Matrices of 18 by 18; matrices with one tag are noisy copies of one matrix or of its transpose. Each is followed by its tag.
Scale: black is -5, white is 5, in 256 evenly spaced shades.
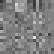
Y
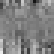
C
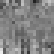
C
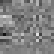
Y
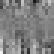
C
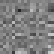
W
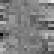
C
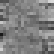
C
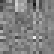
Y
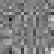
W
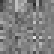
Y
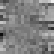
C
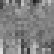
C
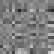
W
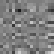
W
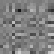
W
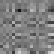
W
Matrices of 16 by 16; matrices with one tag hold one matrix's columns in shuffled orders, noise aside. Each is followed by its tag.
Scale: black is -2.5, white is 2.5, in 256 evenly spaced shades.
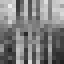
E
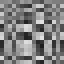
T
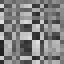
T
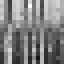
E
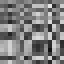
T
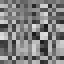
T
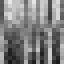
E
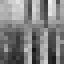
E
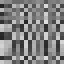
T
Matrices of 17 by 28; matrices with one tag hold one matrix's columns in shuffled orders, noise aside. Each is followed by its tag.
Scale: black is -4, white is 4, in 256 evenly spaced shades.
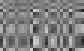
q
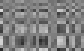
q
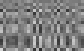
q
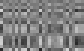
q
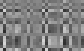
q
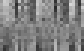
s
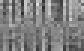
s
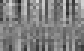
s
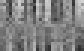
s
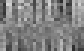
s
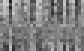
s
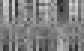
s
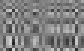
q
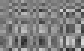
q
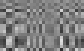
q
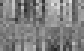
s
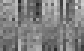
s
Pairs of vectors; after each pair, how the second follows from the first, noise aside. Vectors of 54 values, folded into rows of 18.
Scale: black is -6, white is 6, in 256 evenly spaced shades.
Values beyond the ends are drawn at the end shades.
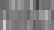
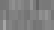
shrunk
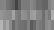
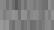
shrunk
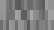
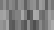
reversed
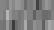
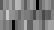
scaled up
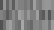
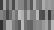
scaled up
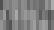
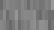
shrunk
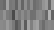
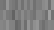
shrunk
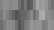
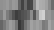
scaled up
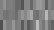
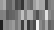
scaled up
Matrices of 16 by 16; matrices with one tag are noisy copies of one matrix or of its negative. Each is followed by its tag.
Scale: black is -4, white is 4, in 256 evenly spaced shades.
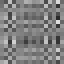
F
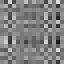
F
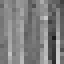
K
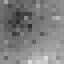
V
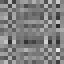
F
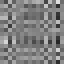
F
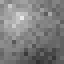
V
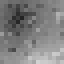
V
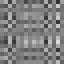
F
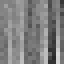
K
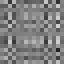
F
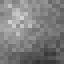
V
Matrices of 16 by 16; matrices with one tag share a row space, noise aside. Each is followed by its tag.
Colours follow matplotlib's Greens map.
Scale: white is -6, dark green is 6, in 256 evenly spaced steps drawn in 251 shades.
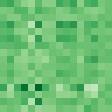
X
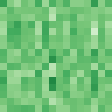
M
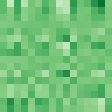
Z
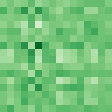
X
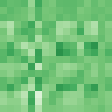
X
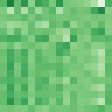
Z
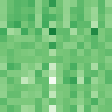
M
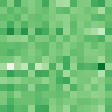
Z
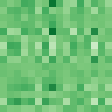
M
